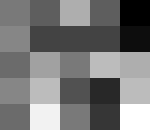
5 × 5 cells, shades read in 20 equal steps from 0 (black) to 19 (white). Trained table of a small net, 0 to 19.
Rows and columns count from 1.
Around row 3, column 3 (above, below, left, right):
5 6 12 14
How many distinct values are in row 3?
5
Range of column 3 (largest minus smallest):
8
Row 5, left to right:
8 18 9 4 19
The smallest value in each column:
8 5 5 3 0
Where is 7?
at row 1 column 2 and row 1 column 4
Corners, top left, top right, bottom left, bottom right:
9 0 8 19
